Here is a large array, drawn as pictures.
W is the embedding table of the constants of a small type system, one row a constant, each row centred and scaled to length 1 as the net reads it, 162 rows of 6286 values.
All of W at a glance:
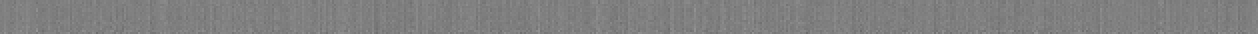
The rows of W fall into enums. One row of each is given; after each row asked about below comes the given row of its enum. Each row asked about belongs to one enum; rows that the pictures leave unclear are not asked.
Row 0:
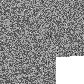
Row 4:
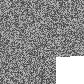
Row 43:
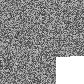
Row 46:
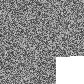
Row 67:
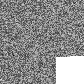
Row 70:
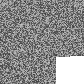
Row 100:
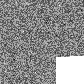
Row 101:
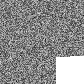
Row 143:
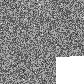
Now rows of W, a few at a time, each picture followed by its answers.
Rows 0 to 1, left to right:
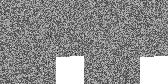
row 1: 4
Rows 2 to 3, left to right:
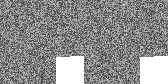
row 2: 4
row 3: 143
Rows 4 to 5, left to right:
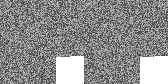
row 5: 70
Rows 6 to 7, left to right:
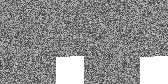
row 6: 43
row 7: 67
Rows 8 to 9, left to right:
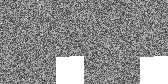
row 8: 143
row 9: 46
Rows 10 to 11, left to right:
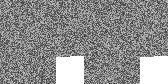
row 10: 4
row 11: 46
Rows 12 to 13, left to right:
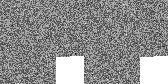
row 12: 0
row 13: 143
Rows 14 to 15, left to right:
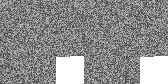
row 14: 70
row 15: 4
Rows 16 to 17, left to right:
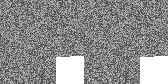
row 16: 4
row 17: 4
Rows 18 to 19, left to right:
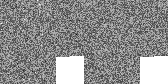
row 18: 143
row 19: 70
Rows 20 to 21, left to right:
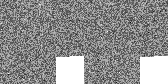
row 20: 143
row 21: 100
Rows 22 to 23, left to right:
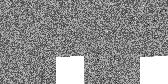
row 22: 4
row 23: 100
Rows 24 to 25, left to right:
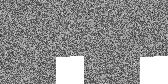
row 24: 46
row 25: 0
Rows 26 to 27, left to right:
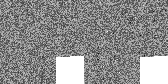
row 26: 4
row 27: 100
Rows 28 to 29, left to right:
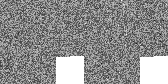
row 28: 43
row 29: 143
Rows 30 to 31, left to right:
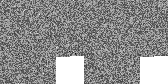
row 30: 0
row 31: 70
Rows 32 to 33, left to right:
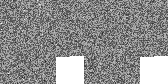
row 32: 143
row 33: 43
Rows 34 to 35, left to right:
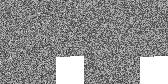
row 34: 101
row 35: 70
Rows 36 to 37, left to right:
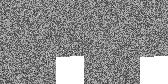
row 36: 0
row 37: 4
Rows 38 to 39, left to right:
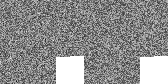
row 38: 101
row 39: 46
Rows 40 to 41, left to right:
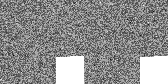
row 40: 67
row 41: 100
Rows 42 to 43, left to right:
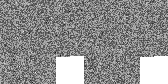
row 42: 100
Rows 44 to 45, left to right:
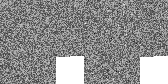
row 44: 70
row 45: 143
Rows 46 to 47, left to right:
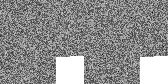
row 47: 0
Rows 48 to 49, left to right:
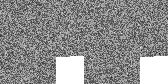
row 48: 46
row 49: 0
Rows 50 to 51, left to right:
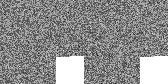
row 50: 0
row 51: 67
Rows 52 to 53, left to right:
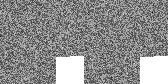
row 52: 46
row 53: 0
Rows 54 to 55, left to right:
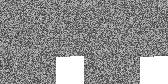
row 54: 43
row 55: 70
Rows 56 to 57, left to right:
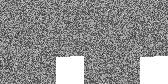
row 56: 43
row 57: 0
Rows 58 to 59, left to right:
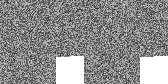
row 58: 100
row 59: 143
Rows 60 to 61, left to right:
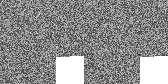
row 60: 0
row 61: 70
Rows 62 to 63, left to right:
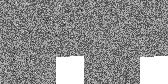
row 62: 100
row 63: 4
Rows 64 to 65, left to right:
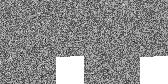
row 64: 101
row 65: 143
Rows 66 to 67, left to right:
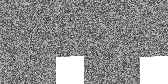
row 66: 100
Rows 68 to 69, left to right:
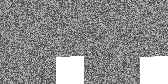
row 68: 4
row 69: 67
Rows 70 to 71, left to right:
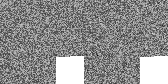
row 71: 67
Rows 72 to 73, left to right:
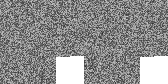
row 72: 4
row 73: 43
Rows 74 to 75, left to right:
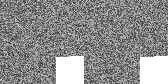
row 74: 67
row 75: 0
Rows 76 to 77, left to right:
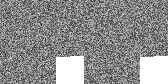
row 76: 101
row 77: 0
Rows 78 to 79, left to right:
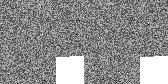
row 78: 143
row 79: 100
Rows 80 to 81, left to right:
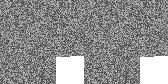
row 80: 4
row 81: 4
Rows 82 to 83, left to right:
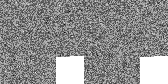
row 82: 100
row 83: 67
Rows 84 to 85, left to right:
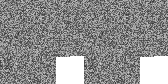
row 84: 43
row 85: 43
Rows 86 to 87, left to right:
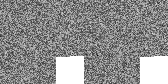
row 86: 46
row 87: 67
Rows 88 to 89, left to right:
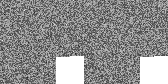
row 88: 0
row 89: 70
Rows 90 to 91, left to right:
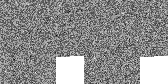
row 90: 100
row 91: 101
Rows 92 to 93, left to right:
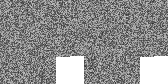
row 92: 4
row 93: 43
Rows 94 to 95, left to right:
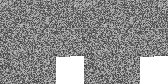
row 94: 70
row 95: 70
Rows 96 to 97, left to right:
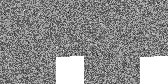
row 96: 0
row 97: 67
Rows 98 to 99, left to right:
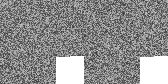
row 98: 70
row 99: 46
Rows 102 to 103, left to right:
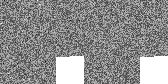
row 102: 143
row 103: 4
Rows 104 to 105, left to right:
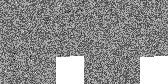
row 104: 100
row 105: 4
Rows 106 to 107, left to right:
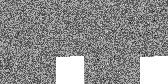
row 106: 43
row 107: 100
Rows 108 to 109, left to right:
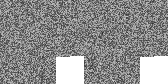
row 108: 4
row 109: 43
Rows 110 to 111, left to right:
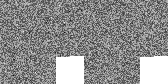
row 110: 100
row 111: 46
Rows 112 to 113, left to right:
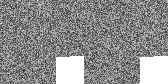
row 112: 143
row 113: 46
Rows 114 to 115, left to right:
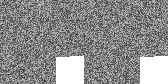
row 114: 143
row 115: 4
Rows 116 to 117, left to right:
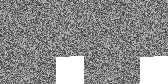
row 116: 46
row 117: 46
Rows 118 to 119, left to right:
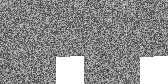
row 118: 70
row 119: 143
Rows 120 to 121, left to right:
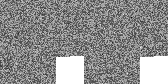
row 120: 43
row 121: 0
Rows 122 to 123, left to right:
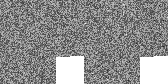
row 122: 4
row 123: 143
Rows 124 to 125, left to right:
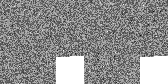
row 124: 0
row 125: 100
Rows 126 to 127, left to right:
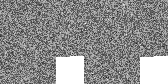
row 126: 46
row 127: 143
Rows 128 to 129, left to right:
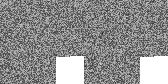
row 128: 70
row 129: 43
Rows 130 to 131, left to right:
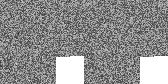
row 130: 43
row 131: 70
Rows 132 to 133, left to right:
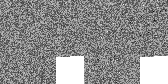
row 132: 4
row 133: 100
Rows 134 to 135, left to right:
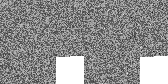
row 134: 70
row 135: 0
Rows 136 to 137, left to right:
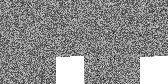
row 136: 4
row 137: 100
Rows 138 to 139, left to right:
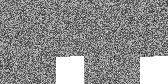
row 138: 43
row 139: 100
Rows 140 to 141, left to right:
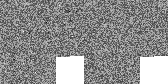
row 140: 100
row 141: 70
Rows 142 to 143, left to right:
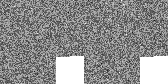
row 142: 0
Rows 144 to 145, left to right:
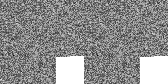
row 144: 67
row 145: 67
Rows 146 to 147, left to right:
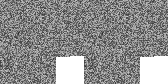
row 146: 43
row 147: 43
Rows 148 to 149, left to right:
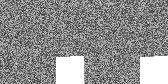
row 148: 43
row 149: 100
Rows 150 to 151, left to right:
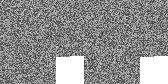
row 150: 0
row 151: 43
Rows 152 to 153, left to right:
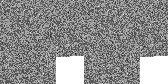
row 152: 0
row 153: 0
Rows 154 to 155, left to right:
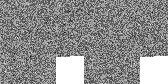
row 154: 100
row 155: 0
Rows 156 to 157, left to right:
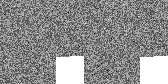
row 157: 143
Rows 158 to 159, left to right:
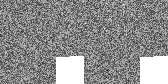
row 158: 46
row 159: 143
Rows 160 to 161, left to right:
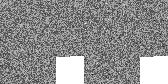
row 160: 70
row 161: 143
